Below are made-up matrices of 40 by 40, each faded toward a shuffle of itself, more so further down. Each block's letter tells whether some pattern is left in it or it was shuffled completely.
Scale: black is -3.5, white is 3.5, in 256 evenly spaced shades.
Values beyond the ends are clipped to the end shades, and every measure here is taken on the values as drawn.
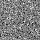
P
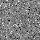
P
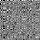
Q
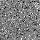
P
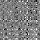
Q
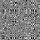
Q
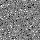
P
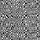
Q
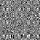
Q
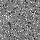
P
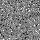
P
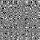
Q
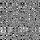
Q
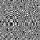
Q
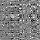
Q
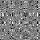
Q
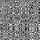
Q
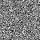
P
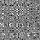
Q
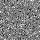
P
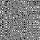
Q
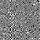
Q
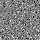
P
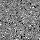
P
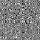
Q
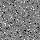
P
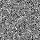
P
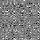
Q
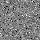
P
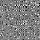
Q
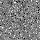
P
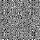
Q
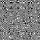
Q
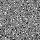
P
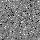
P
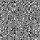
Q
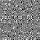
Q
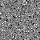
P
